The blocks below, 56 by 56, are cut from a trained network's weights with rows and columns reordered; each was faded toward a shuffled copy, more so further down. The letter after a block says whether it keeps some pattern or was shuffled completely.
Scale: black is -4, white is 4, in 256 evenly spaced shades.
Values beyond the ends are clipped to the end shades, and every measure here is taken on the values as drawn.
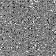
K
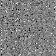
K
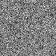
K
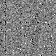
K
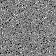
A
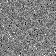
A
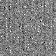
K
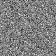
K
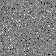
A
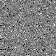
K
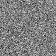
A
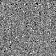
K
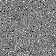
A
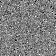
A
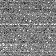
K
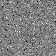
A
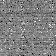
K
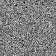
A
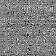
K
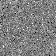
A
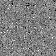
K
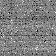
K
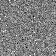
A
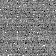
K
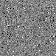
K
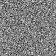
A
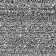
K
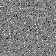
A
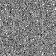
K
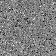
A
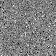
A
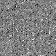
K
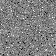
A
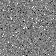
A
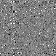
K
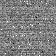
K
